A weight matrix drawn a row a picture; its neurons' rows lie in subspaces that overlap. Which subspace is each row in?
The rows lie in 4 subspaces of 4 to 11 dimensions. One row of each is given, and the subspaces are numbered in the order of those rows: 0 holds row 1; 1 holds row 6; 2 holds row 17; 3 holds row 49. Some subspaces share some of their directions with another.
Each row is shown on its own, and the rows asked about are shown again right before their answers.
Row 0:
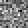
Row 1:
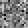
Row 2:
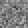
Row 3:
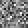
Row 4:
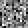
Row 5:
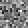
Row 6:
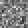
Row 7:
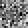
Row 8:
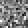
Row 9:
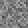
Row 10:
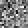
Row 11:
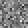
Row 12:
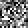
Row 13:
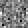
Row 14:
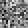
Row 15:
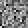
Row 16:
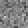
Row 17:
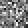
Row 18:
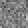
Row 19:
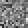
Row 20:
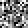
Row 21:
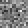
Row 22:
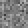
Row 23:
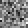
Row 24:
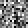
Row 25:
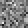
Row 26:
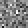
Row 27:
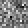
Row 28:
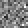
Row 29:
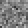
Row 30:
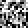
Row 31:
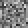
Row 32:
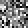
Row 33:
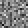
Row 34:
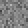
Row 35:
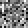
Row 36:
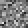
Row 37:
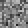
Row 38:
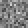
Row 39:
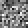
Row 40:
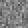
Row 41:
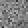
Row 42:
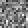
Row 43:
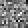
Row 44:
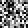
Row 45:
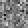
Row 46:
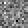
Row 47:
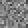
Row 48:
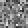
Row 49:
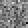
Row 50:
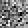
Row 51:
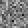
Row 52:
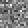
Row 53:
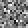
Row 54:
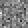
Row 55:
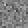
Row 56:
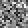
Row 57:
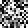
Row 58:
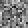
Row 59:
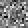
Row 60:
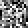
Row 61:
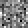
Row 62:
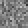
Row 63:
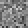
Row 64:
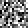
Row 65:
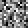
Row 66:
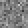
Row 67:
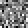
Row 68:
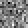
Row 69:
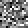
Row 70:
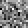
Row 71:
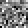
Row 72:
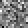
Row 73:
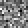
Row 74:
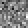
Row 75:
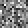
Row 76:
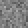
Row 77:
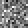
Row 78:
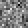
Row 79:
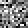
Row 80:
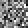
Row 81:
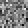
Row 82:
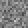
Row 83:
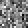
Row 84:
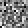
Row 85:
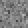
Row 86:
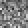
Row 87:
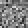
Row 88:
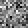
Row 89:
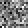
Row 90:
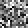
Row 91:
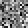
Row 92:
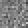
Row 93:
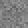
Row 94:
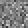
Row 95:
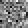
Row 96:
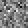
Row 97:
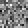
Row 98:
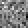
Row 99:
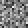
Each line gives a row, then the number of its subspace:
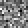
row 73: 1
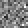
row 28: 2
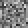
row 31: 0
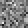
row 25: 2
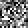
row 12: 2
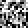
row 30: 1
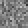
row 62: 2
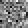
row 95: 2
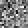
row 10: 2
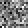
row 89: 2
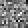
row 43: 2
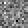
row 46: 2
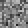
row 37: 0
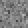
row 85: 2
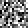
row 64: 3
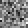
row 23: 2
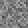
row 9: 3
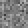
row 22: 0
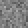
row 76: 1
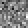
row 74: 1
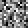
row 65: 0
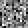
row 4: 0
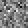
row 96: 0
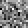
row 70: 1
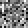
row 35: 0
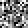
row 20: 0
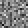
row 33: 2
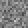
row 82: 2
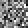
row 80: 2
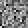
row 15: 0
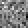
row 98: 1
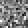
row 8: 2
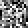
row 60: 0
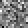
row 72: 3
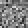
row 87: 0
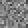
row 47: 2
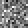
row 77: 2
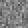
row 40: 0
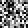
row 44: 3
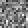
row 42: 1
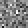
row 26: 2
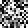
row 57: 3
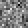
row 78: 0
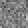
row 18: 1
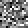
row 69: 2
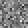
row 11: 3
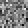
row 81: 0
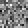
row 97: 1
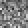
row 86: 1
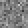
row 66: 0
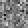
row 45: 0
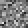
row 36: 2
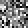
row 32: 2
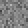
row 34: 1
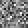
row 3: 3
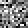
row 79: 1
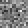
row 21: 1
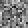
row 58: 0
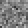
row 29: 1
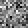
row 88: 2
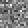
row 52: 1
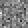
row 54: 0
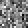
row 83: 3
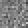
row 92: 3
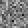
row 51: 3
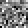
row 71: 1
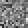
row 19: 2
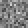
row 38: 2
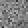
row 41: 2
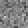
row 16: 3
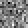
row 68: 2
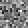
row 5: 1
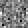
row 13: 0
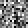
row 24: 3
